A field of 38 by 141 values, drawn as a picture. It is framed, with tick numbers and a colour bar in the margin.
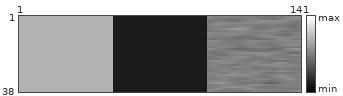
It is made of 1 by 3 panels. Panel 1,1: high, flat. Panel 1,2: very low, flat. Panel 1,3: middling, streaked across, faint in contrast.
